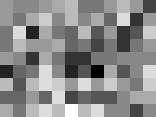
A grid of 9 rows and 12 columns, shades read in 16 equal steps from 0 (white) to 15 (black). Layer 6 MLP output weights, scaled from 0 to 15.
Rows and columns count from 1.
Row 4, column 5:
5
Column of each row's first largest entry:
12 11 3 10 3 8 2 6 11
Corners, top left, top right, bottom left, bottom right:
6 11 5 7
